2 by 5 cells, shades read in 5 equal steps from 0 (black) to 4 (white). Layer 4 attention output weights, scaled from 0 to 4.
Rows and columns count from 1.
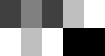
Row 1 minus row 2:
-3 -1 -3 3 4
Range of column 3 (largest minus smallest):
3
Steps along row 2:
down up down same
